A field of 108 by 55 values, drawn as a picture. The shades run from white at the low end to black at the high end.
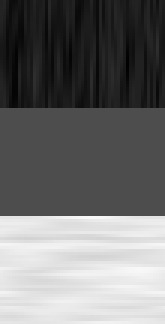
The table splits into 3 rows of 1 panel. Panel 1,1: very high, streaked downward, faint in contrast. Panel 2,1: high, flat. Panel 3,1: very low, streaked across, faint in contrast.
